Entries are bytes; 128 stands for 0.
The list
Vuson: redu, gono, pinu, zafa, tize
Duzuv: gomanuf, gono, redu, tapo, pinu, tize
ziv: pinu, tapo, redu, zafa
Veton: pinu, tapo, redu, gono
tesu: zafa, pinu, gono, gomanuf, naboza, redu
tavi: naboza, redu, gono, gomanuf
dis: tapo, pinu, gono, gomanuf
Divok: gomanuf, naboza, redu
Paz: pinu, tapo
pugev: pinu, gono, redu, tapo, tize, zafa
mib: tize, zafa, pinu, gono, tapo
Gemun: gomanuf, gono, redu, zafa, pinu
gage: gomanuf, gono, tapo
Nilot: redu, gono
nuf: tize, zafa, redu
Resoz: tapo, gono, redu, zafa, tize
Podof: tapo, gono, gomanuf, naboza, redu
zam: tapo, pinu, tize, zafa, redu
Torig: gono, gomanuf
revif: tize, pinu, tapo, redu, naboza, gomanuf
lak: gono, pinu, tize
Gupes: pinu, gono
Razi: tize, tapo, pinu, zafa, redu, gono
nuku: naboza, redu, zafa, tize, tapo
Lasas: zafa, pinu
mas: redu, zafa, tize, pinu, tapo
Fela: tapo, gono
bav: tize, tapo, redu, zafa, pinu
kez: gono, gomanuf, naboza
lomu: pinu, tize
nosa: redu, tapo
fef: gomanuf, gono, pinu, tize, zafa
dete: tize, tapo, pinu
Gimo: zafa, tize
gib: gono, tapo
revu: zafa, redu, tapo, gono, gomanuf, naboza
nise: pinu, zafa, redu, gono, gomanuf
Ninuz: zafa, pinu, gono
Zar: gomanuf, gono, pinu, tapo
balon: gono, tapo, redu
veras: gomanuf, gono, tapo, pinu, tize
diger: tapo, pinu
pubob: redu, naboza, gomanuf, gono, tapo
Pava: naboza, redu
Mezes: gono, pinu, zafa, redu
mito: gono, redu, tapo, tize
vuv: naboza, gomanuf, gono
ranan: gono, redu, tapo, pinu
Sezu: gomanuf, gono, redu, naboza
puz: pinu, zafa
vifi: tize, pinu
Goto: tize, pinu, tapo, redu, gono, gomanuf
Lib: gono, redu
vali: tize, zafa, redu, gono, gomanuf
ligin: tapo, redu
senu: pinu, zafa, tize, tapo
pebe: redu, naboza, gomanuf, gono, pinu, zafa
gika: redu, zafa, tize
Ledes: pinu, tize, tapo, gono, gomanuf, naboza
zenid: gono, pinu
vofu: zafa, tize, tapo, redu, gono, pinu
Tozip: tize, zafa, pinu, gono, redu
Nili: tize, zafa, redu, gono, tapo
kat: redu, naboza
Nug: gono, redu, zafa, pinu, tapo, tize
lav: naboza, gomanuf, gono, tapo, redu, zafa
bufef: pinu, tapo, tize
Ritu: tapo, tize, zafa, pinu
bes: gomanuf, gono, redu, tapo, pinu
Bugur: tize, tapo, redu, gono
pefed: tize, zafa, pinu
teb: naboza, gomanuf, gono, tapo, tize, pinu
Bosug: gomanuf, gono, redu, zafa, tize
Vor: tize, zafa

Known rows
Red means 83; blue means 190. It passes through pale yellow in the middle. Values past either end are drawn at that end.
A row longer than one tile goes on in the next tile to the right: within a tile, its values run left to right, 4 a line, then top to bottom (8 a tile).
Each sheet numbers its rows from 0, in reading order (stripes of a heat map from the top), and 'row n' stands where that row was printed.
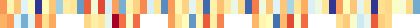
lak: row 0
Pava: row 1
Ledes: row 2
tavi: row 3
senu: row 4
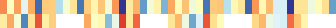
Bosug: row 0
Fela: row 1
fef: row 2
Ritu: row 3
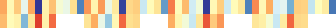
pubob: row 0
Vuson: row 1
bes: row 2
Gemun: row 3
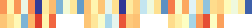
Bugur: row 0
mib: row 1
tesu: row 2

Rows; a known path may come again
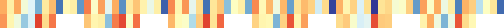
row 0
Gupes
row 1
Podof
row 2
Veton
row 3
revu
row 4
senu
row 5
fef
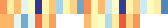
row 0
lak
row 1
bes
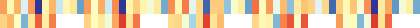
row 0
mito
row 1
nosa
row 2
Razi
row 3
Sezu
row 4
Fela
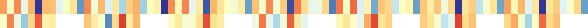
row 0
gika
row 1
nise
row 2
ziv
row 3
Vor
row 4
Mezes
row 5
mib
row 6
Nug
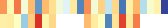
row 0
lav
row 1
Goto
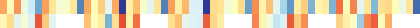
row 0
puz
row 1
pubob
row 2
Ritu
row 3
zenid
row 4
tesu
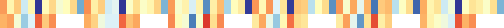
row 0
bufef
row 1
dete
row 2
dis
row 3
Vuson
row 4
Bosug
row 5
Paz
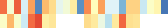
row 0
nuf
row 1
Gemun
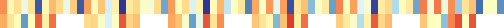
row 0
Ledes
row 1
mas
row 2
veras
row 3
Bugur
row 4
vofu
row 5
Nilot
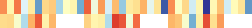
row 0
Tozip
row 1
Divok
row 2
Duzuv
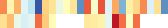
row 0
pefed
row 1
Pava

